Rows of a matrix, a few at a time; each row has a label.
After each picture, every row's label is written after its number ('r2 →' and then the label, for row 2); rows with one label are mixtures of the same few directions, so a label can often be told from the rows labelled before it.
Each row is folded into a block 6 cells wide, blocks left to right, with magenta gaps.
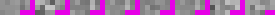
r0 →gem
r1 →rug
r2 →gem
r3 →gem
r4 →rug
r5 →gem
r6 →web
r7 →rug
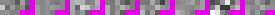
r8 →web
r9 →web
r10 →rug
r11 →web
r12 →web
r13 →rug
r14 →rug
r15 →web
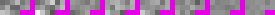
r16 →rug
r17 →rug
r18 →rug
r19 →rug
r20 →rug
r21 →web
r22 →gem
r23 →web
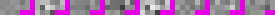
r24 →web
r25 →rug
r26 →gem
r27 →gem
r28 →rug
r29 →web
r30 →gem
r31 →gem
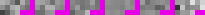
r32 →rug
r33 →rug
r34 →rug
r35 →gem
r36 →gem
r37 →web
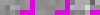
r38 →rug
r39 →rug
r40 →gem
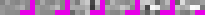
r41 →gem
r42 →gem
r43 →gem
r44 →gem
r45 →rug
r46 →gem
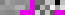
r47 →gem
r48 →web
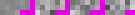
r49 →rug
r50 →rug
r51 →rug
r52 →web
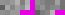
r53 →web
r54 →rug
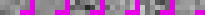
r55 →rug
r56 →rug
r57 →gem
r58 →web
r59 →web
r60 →gem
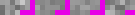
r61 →web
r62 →web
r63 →rug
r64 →rug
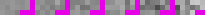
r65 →rug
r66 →web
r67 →rug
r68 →gem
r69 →gem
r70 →web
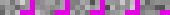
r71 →web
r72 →rug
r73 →web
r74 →web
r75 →gem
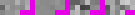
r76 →web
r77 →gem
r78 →rug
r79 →web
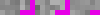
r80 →gem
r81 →web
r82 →rug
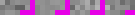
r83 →gem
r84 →web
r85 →web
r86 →web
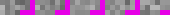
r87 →web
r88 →web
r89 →gem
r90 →web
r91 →rug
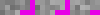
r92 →rug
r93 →web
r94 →rug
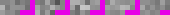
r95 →web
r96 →web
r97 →rug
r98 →gem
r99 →web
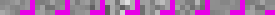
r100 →rug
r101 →rug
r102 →gem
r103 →web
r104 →web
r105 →web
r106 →rug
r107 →rug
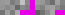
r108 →web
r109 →rug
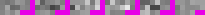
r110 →rug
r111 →gem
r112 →web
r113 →gem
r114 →rug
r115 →web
